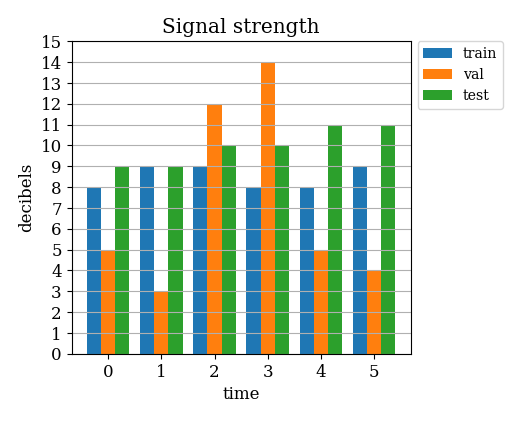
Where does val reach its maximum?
3
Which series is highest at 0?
test
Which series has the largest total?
test
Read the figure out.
Title: Signal strength
x-axis: time, ticks 0 1 2 3 4 5
y-axis: decibels, ticks 0 1 2 3 4 5 6 7 8 9 10 11 12 13 14 15
Legend: train, val, test
Values:
train: 8 9 9 8 8 9
val: 5 3 12 14 5 4
test: 9 9 10 10 11 11
